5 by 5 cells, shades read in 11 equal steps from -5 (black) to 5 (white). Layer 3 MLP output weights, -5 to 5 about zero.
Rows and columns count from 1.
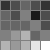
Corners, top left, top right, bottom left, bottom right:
-3 -3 2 5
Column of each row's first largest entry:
3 3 4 3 5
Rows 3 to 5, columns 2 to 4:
-1 -1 0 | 1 2 -1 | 1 2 4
